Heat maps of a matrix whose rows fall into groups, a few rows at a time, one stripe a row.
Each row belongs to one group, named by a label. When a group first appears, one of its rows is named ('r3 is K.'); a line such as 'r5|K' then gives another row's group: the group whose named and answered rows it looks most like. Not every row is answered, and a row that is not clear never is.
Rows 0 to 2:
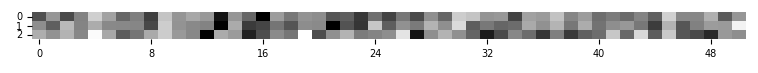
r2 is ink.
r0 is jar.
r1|jar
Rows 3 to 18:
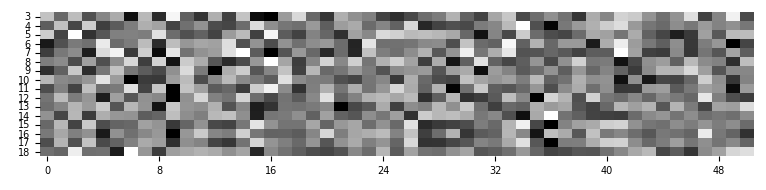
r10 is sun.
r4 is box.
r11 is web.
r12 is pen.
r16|pen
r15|box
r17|box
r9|ink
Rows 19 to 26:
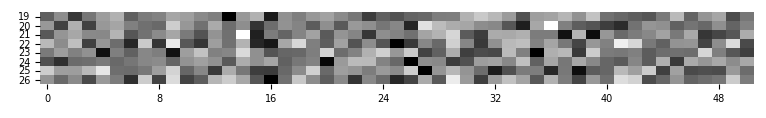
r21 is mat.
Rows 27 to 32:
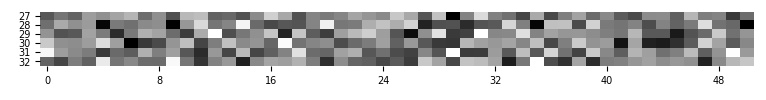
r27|web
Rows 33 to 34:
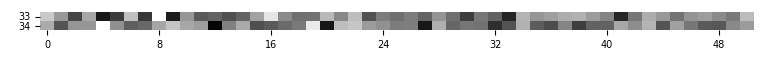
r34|ink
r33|web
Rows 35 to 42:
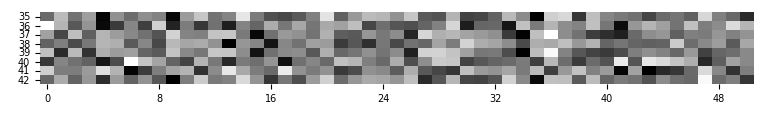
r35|pen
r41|sun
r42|pen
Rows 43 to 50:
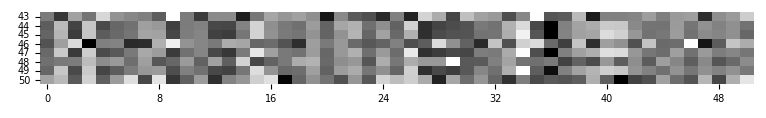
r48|mat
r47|box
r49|box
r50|web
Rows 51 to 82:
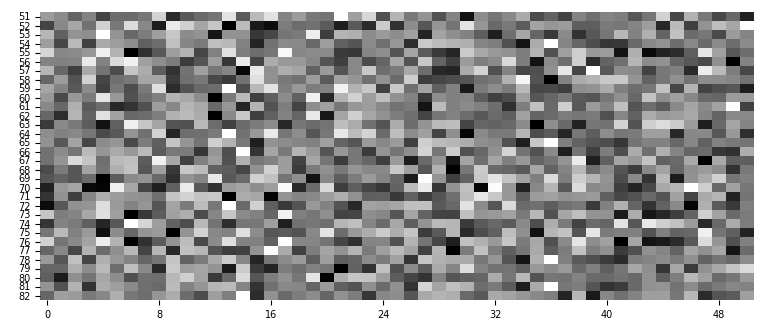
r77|web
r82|mat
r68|web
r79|jar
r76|sun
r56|mat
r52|jar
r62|ink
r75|pen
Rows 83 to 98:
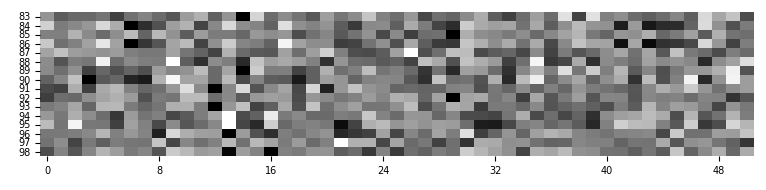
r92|web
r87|ink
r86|sun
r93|ink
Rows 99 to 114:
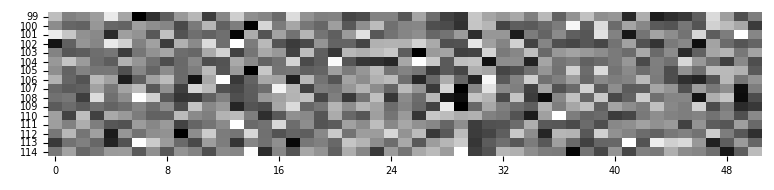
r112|pen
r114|mat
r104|ink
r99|sun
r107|web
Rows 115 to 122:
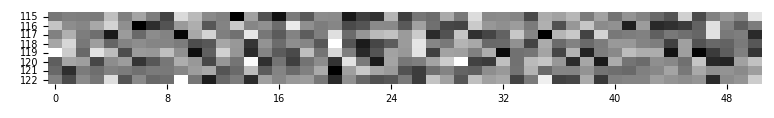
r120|mat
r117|pen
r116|sun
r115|jar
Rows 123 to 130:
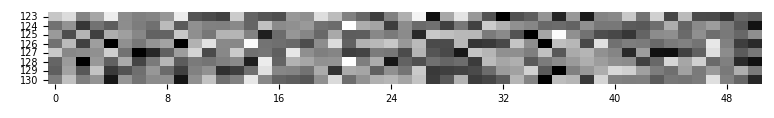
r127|sun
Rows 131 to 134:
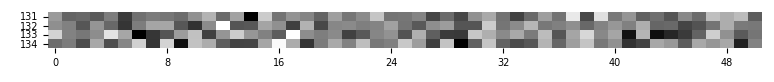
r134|web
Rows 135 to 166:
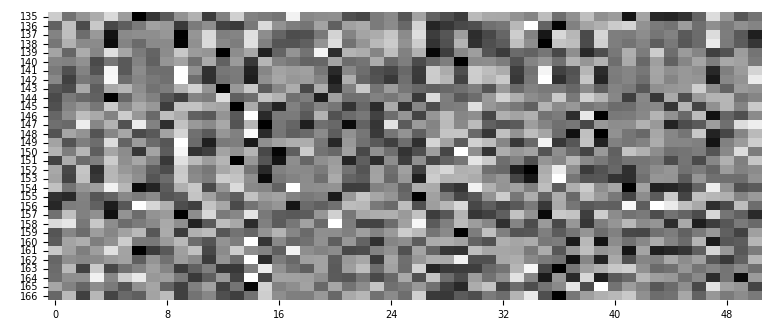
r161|sun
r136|box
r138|pen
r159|web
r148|mat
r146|mat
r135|sun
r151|jar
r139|ink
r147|jar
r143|ink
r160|mat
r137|pen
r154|sun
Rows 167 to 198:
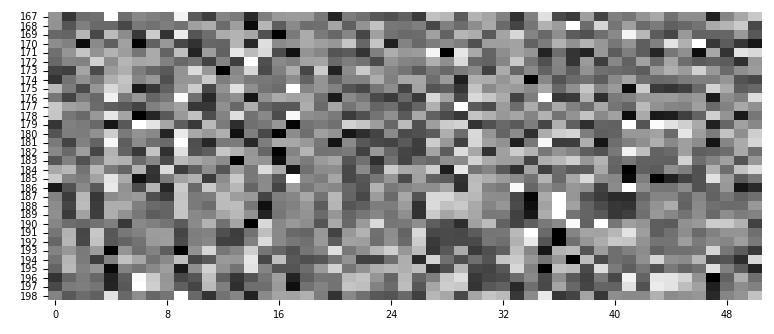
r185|sun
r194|mat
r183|jar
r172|mat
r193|pen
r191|box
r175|sun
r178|sun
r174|web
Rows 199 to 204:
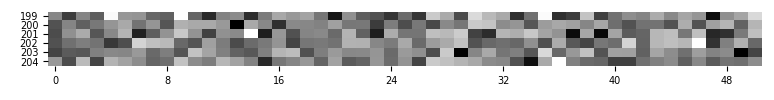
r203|web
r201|mat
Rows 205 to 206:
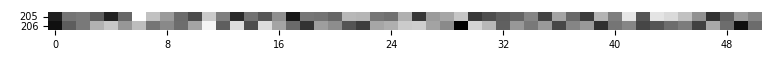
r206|web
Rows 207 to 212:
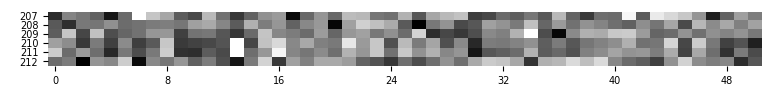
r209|box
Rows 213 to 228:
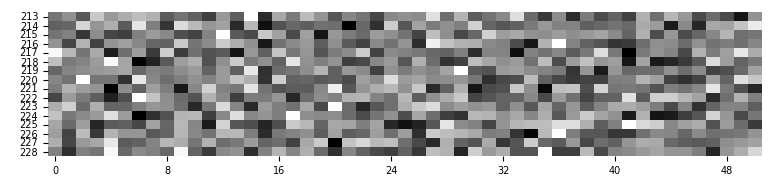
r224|sun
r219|mat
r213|mat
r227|ink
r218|sun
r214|jar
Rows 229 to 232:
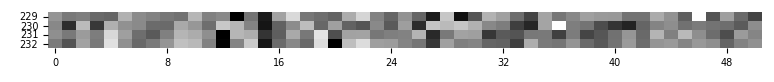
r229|web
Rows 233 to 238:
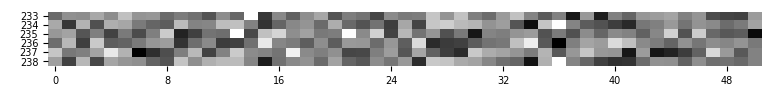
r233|mat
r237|sun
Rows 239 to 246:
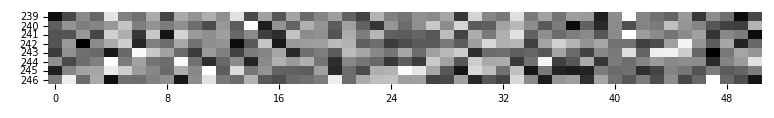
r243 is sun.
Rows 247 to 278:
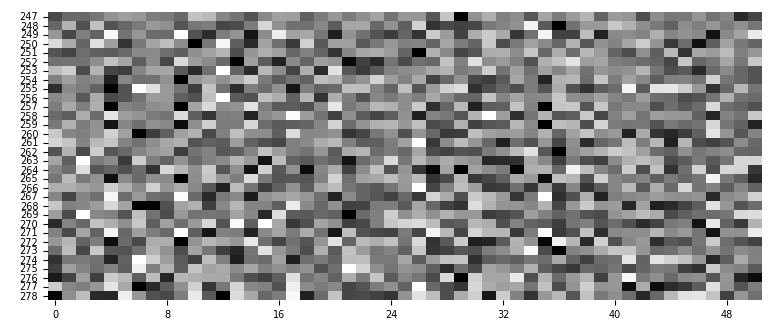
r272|pen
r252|jar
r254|pen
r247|web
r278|ink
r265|pen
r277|sun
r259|pen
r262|box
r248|box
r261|ink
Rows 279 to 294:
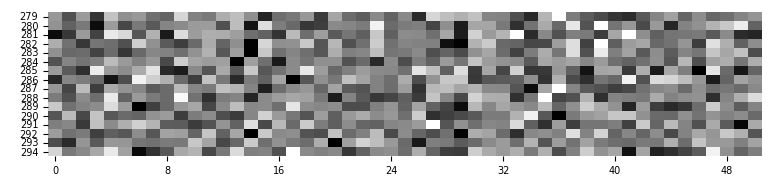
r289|sun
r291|mat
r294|sun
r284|jar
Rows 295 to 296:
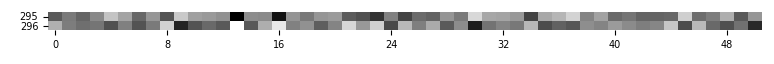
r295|jar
